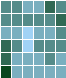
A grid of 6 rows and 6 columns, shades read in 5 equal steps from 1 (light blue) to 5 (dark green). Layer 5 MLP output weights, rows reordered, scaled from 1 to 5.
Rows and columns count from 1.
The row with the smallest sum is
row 3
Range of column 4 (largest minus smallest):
1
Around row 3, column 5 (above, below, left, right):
3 3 2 3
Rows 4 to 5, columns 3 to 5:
1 3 3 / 2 2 3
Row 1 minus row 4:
-1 0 1 -1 1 0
